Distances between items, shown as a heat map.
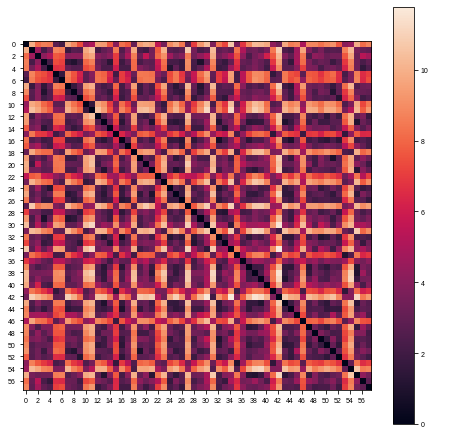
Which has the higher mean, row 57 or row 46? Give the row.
46
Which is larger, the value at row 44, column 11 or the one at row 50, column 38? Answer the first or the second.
the first
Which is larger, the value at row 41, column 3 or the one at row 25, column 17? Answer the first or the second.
the first
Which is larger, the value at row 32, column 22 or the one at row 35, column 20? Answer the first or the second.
the second
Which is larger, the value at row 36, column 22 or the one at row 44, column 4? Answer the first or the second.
the first
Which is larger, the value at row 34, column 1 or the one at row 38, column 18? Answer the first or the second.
the second
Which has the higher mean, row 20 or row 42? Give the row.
42
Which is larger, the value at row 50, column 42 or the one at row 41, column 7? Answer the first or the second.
the first
